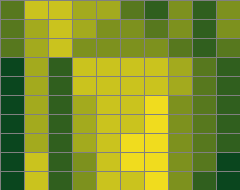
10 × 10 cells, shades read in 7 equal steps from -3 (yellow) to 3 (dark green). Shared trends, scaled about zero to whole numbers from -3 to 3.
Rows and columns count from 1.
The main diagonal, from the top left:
1 -1 -2 -2 -2 -2 -3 0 1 3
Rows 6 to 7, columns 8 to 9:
0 1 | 0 1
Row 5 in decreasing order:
3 2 2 1 -1 -1 -2 -2 -2 -2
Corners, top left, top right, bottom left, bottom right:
1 0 3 3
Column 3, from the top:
-2 -2 -2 2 2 2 2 2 2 2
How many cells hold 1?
13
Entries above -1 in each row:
6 7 8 4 4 5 5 5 6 6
